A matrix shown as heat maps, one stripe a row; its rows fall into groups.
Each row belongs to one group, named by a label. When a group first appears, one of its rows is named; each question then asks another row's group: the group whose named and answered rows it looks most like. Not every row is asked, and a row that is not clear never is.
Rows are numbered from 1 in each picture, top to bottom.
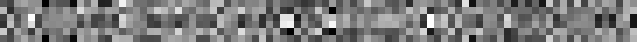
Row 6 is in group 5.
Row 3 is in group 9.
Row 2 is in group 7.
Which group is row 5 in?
7
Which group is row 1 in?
5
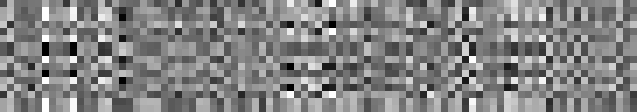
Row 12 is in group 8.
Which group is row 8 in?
5
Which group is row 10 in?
7
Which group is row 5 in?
9
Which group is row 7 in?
5
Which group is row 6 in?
8
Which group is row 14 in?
9
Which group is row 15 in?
8
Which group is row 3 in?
8
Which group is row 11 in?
5
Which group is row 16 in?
8
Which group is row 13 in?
7
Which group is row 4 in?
7
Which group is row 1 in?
9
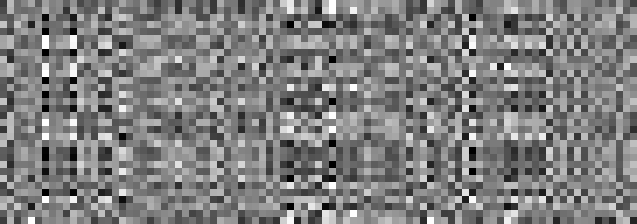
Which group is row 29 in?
8
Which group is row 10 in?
8
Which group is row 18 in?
8
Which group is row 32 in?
9
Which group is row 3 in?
5
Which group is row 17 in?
9
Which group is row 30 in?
7
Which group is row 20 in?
8
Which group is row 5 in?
5
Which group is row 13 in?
9
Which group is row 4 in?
7
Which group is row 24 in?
7
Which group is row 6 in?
8
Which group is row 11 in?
8
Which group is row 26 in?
7
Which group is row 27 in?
9
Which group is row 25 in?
5
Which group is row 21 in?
7
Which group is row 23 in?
5
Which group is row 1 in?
9
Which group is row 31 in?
9
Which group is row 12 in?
5
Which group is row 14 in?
5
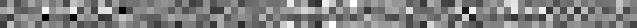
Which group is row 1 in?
9
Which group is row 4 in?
9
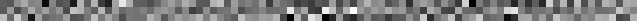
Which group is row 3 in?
7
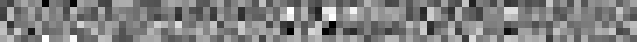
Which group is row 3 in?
9
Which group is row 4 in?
7
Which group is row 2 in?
9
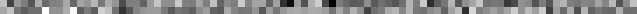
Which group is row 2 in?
8
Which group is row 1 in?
7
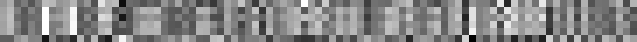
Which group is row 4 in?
8
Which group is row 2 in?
8
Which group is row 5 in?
8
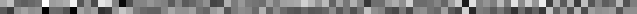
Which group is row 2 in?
5
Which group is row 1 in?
8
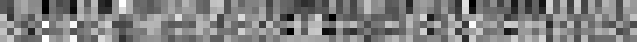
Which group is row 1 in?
5
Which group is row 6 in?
8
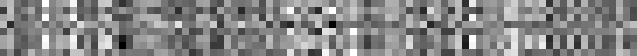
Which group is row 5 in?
9
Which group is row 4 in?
7
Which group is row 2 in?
9
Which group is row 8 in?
9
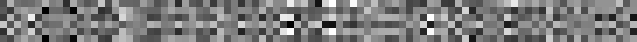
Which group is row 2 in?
5
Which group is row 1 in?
9
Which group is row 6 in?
5
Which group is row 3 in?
9
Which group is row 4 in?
7
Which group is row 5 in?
9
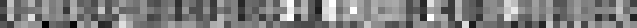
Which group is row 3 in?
9
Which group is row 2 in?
9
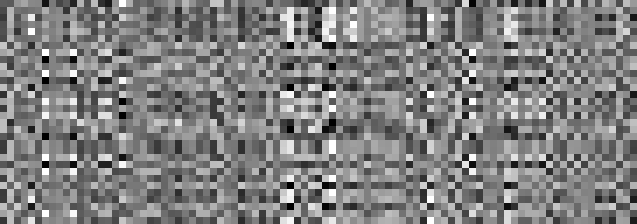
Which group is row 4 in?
9
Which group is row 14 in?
9
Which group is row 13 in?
7
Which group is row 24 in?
5
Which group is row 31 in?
8
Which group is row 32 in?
9
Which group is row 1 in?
5
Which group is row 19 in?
7
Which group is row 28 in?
9
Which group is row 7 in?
7
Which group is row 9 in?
5
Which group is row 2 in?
9
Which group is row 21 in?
9
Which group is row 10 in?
7
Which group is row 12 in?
5
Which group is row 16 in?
9
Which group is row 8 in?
8
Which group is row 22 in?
9
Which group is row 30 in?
7
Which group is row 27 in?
7
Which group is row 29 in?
9
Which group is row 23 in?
8
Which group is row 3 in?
9
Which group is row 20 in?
5
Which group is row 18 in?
7
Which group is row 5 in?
9
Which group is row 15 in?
8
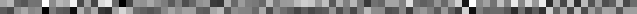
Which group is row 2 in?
5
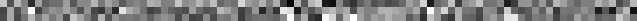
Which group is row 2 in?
9
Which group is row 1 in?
7
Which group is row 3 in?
9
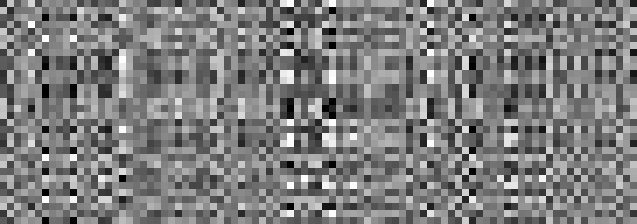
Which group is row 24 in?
7
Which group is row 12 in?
9
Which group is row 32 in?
5
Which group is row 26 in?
8
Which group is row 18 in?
9
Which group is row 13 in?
5
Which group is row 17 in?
7
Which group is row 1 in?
9
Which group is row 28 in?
5
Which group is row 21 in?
9
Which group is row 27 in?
9
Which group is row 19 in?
5
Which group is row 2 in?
7
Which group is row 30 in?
7
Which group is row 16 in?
7
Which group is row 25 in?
5
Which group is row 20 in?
9
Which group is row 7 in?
7
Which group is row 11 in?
9
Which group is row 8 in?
9
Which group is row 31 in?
9
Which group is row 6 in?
8
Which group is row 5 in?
7
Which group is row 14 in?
5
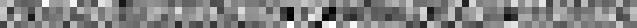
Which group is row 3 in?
7
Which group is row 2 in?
7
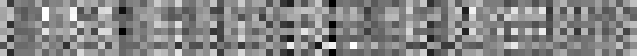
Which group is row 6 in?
7
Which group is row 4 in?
7
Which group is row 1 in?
7
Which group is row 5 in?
8
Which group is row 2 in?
8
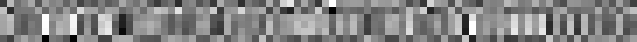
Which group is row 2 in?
7
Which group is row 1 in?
9
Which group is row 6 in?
5
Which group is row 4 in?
8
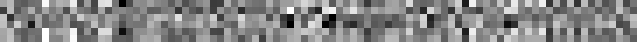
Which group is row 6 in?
8
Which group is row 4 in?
7
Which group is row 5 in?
8
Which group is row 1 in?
8
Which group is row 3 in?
7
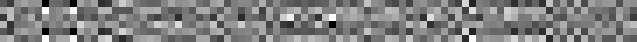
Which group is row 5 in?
5
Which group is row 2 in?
8
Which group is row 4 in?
7
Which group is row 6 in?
8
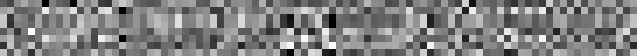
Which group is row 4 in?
7
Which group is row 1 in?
5
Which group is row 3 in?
7
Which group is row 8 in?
7
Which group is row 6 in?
8
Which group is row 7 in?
9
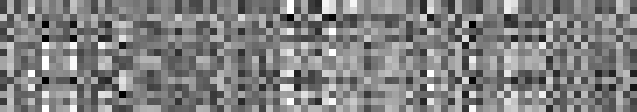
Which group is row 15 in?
9
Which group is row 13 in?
9
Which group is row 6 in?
5
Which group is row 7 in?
8
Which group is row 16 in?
8
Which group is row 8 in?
9
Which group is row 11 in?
9
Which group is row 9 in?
8
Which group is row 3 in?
7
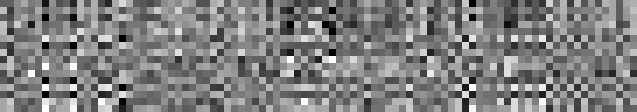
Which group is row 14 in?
5
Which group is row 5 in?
7
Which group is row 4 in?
7
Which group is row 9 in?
9
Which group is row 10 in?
8
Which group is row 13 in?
8
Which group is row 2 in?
7
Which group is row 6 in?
8
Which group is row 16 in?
8
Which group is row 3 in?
5
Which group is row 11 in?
9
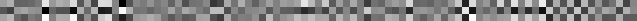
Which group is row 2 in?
5
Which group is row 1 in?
8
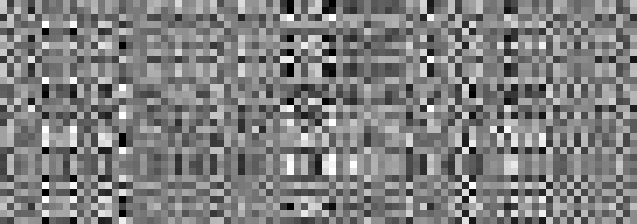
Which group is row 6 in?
7
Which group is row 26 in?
5
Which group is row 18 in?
9
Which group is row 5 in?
5
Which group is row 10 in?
7
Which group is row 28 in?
5
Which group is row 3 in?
9
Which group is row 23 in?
9
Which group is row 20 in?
8
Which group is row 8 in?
7
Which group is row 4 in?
8
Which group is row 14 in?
5
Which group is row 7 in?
8
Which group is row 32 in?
5
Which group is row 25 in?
9
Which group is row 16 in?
9
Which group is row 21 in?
8
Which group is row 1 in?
7
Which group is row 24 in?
9
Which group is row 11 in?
7
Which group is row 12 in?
8
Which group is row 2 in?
7
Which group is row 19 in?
8
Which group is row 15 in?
7
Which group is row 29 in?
8
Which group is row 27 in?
8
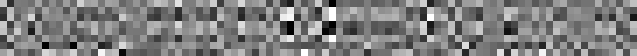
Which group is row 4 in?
7
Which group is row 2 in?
9
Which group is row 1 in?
7
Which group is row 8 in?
8
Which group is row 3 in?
9
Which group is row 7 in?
5
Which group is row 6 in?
9
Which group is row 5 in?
7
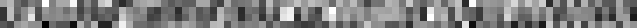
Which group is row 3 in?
9
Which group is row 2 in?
9
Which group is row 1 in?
8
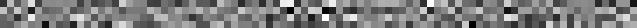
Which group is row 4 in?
5
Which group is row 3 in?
9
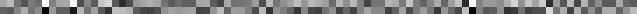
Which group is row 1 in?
8
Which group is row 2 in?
5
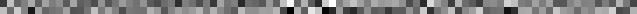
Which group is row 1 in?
9
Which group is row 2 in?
7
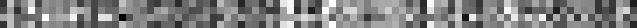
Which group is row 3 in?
8
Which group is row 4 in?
9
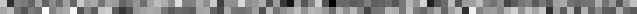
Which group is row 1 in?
7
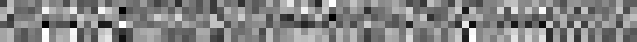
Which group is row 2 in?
8
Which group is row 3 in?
7
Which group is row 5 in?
8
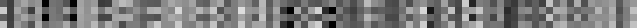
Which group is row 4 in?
7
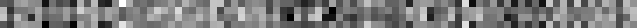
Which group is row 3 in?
7
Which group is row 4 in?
5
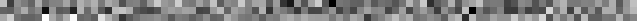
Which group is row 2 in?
5
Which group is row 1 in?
7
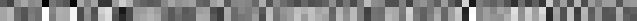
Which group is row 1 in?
5
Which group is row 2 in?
8
